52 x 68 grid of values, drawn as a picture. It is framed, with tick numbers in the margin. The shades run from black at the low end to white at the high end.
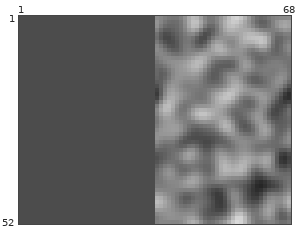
It is made of 1 by 2 panels. Panel 1,1: low, flat. Panel 1,2: middling, blotchy, strong in contrast.
